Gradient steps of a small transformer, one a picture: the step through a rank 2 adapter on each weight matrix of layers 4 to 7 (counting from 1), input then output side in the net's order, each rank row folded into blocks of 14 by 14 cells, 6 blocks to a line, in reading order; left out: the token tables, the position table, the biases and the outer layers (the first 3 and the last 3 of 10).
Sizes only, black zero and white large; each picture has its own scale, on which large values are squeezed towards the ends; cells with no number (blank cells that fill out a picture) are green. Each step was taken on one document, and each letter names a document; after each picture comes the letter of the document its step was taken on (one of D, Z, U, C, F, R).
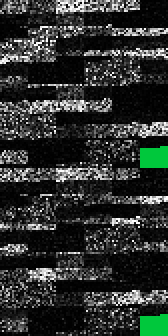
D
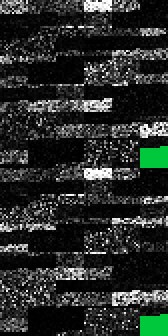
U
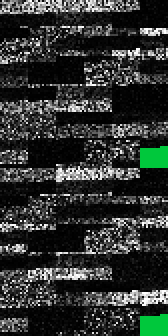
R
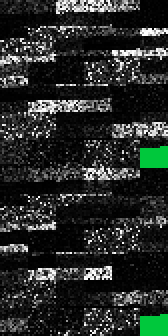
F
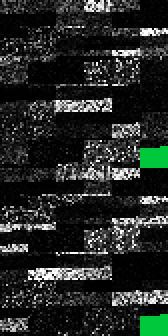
F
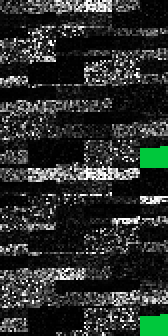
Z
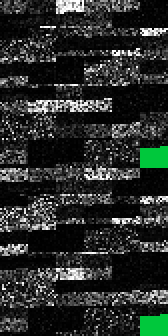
U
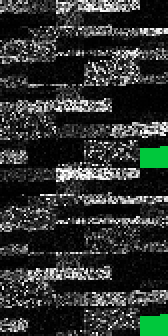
D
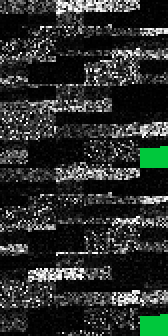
D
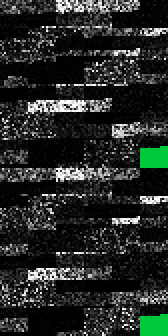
Z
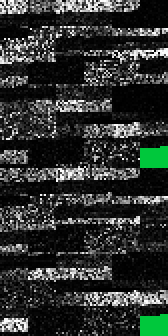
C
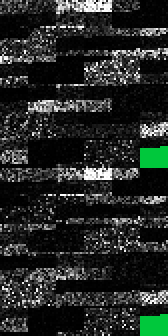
Z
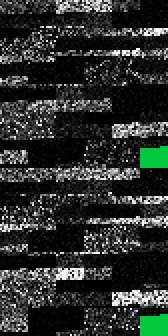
U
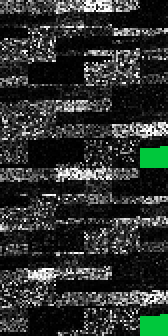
Z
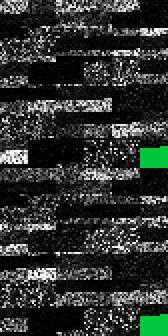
Z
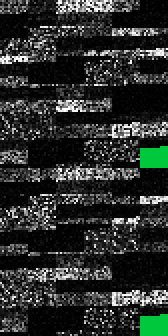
R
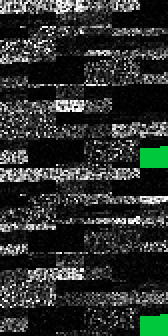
D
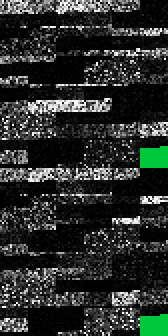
Z
